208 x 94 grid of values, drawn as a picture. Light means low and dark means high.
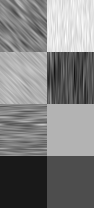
It is made of 4 by 2 panels. Panel 1,1: middling, slanting down to the right. Panel 1,2: very low, streaked downward, faint in contrast. Panel 2,1: low, slanting down to the right, faint in contrast. Panel 2,2: high, streaked downward. Panel 3,1: middling, streaked across. Panel 3,2: low, flat. Panel 4,1: very high, flat. Panel 4,2: high, flat.
